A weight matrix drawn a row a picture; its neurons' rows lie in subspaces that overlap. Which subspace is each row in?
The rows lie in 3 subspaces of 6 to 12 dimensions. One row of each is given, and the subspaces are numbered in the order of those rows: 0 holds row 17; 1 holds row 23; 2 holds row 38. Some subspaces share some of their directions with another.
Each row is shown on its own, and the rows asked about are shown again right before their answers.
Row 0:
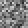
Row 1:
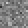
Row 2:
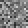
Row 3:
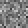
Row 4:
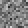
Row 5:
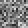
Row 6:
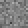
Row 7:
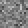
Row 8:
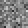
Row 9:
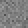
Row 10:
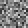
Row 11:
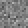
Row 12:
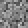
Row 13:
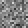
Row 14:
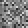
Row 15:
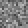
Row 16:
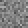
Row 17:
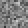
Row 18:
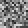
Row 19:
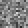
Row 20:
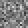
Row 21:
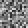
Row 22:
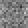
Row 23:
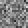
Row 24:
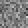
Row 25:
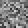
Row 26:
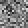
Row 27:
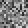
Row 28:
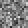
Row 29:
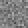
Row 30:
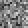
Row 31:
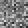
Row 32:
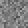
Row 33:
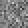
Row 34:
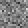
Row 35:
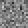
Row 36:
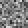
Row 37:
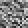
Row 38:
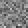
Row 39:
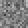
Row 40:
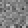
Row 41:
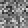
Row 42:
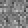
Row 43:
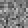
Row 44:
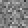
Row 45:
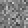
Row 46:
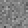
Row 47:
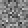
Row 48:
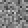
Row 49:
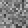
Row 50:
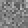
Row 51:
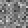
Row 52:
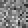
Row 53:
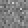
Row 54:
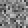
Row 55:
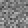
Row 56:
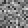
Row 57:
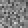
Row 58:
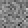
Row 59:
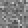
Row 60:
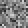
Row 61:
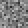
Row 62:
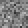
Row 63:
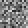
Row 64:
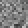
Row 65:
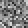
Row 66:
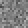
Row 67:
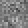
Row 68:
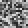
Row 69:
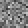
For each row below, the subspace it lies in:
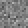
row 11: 0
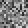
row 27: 2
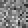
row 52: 1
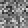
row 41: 1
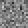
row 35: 2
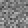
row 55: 1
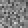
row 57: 0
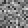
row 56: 0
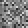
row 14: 0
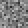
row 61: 0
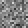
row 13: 2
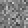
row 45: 1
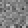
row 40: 2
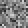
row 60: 2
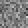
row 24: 1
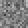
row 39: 2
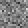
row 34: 1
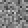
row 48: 0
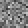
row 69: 0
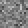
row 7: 2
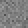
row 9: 1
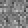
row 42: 1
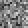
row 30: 1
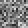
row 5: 1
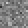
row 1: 0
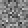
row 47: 1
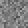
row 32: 0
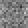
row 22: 2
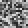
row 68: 0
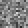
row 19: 0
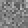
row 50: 2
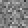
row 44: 0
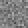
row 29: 0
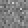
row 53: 0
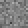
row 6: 0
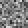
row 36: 0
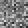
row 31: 1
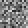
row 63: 2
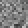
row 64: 2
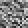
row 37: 1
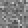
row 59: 1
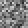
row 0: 2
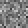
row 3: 1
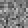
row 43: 1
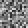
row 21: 2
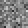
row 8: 0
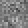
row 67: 1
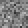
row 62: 1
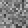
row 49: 2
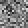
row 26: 1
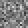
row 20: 2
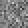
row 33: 1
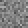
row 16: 0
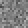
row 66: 0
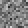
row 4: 0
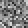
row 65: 0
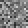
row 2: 0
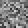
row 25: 1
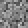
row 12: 0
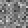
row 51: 1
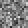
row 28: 0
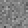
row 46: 0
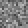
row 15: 1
